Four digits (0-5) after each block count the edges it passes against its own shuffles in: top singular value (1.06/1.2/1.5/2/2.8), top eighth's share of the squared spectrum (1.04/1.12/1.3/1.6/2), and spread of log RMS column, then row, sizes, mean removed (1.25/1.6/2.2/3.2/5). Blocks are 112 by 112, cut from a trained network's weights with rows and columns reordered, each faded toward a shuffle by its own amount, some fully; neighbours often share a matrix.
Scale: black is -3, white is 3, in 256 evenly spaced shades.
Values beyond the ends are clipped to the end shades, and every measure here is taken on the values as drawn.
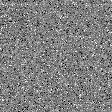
1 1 0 0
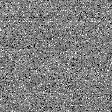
2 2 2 1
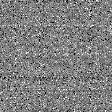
2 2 2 1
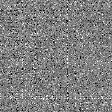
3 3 2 1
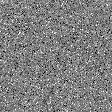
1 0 0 0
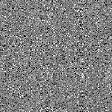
3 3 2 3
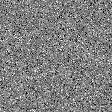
0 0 0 0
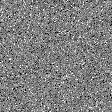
0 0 0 0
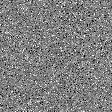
0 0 0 0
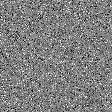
0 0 0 0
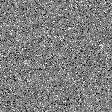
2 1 0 0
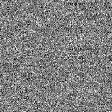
3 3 1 1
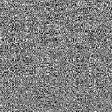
4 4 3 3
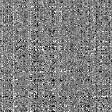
3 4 3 3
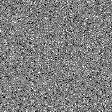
2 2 1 1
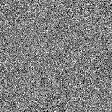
3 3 1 1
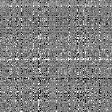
4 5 4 3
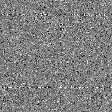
3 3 1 2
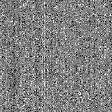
3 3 2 2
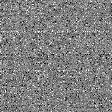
2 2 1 1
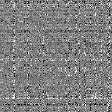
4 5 4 3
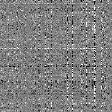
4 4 4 2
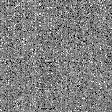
2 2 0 1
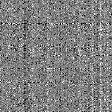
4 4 2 3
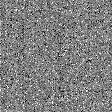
2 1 0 0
